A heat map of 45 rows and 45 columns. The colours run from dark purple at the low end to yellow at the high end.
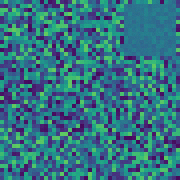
No overall slope runs across the table. On average the colour sits 40% of the way up the scale. Fine speckle covers the field. An odd patch, calmer than its surroundings, sits in the top right. No row or column stands out.
